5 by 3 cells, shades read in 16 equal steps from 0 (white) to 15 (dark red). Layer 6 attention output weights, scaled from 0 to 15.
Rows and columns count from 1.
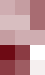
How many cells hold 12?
2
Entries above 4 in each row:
3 1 3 2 2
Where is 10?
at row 5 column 2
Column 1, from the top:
5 4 6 15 12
